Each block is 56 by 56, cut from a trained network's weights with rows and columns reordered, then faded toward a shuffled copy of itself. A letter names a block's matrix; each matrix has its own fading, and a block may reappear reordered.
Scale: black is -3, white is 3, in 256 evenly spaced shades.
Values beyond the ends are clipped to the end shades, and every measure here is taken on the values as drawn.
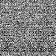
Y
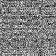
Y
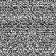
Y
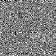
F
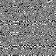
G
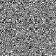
F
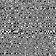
G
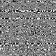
G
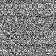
Y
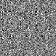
F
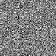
F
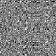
F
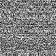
Y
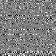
G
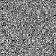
F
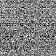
Y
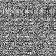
Y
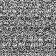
Y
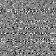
G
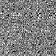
F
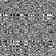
G
